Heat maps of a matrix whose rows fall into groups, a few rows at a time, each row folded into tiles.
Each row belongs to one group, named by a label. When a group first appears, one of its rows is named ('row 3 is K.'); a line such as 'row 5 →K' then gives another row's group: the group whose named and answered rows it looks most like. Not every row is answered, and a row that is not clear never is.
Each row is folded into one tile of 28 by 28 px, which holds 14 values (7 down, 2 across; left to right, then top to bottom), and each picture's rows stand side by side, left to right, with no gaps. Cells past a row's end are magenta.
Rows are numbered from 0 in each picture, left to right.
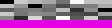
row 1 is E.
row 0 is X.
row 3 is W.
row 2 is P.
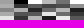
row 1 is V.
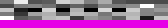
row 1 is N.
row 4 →N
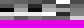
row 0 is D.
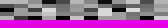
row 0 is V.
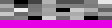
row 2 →N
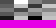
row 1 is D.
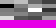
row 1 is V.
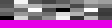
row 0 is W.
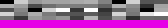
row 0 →X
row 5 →D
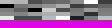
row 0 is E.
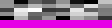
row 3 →X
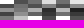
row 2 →P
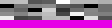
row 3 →E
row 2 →V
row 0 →E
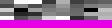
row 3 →N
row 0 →P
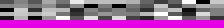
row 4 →E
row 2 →P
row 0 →N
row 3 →E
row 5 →D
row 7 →X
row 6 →P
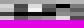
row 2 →E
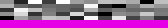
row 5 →X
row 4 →E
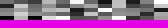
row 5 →W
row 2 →P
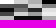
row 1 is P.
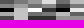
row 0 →N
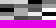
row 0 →V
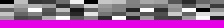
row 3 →X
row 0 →X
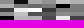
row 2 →E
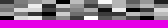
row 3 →P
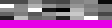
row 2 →N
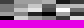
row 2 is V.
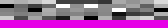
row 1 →V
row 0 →E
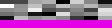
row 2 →X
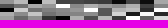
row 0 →V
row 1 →X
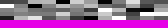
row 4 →P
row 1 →E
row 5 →D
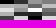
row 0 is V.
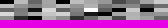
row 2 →X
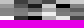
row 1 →D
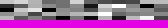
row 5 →E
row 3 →D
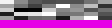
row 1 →D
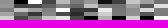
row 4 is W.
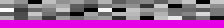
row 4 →N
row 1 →X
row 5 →D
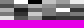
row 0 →P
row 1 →X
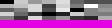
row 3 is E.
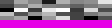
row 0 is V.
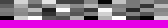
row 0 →W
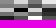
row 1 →P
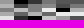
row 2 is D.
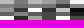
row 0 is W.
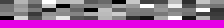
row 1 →W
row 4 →X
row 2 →E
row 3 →N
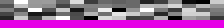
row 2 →P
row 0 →W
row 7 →X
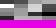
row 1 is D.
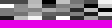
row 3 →W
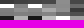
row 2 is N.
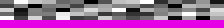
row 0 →P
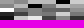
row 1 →E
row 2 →X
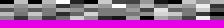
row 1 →X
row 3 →X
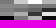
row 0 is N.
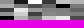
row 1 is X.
